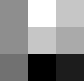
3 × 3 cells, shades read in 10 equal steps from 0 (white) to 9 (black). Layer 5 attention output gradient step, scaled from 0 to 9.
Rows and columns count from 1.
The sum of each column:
13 11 13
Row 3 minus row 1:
1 9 6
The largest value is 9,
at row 3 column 2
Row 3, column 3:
8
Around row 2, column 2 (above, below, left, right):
0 9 4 3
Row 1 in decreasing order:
4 2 0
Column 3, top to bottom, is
2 3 8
